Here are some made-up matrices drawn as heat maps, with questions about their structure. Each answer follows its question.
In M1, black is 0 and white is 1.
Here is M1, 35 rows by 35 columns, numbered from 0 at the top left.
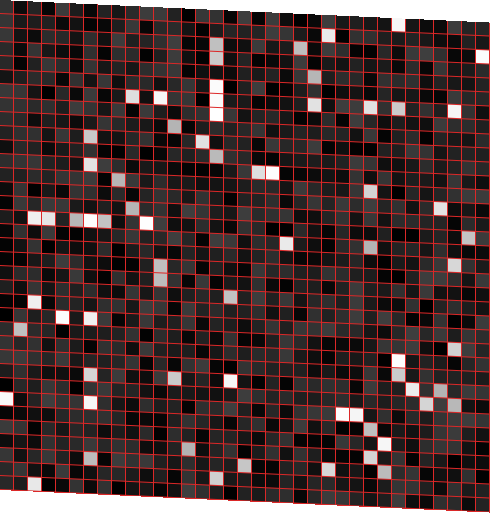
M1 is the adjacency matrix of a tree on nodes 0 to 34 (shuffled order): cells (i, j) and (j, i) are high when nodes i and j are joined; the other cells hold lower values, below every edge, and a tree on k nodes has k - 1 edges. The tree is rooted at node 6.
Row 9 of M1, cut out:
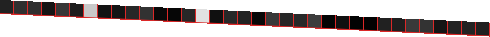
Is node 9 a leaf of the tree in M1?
no
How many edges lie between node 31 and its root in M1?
2
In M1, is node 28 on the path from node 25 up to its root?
yes
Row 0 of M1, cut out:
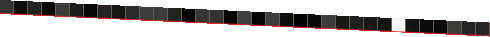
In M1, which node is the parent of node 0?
28
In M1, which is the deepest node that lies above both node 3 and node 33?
15
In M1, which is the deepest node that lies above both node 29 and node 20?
26
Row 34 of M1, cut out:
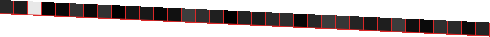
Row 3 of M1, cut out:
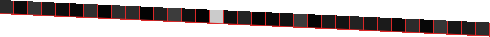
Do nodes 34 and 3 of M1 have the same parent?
no
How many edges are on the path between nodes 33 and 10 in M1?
2
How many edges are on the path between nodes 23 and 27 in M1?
2
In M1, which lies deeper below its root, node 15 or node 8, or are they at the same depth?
node 8
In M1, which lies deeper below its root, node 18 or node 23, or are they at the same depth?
the same depth
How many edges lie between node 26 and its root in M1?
1
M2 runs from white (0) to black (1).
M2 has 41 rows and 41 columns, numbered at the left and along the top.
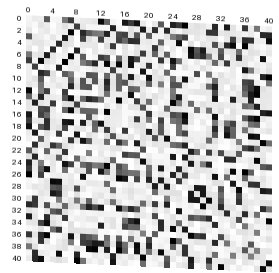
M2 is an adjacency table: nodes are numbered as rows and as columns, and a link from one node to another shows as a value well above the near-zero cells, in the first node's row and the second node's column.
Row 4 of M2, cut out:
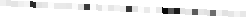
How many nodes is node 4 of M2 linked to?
8
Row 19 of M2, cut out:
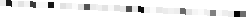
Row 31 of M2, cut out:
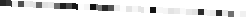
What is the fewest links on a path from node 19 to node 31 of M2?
2
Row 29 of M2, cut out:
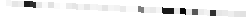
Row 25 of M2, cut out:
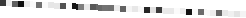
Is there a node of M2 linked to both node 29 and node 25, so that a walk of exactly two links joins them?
no
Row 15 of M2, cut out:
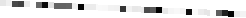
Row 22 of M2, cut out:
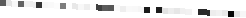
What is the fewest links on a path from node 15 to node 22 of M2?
2
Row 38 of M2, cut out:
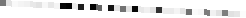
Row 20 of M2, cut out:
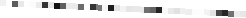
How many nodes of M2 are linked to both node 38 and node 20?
7
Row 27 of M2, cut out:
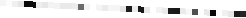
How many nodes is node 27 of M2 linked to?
11
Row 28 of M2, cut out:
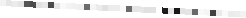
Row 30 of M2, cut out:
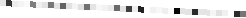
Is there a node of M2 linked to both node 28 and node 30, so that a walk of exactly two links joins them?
yes
